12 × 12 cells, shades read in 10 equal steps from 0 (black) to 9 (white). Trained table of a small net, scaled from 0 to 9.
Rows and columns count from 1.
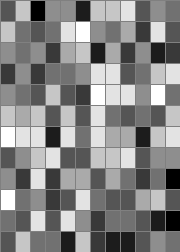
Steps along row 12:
up down same down up down down same up up down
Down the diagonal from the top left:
3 4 5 4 3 3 8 7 4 6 1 4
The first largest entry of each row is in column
9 6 6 7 7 7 1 4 3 1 3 2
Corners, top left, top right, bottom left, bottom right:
3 4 3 4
